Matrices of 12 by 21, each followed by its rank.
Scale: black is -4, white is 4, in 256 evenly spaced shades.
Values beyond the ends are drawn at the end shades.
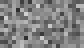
full rank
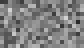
full rank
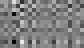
two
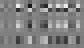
one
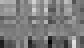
two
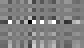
one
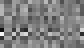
two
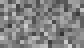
full rank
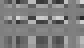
one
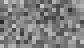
full rank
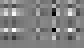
one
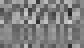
two
